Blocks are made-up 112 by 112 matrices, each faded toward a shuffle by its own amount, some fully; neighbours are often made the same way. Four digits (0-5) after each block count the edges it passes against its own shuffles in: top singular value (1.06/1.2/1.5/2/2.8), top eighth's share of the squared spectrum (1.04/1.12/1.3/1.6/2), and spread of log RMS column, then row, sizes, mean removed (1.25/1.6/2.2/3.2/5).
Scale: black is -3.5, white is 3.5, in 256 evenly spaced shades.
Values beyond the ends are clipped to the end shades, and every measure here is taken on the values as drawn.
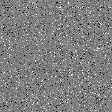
1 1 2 1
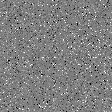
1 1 0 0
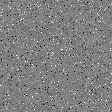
0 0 0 0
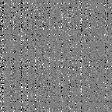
2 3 4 3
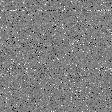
2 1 0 1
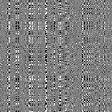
5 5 4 3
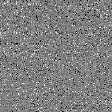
4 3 2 1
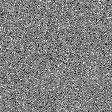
0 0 0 0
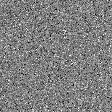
0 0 0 0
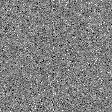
1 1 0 0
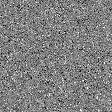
0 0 0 0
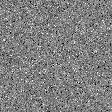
0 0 0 0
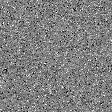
0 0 0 0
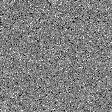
0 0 0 0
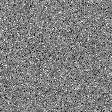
0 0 0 0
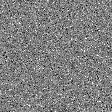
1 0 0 0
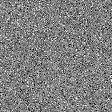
1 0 0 0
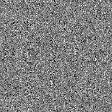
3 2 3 0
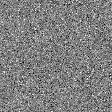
1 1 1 0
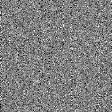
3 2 3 0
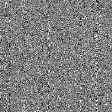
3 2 3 0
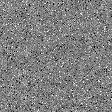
2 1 0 0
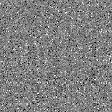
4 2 1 1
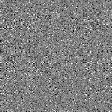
4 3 2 2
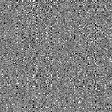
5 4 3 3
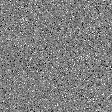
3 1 0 0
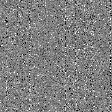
2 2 3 0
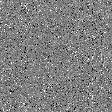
1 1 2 0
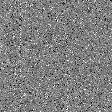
1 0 1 0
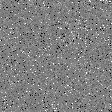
2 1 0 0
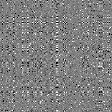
5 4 3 3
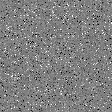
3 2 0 0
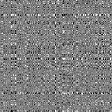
5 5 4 4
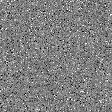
3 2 0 0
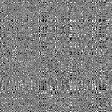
5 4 3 3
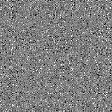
4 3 2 2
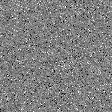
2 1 0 0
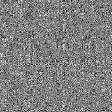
4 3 2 2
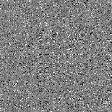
4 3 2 2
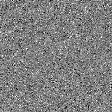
3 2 0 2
